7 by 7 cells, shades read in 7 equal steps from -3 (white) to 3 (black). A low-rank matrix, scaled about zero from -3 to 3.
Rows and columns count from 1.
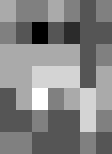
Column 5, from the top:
0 2 -1 -2 -1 1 1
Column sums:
-1 -1 -2 -1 0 0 0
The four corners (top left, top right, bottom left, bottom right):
-1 0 0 1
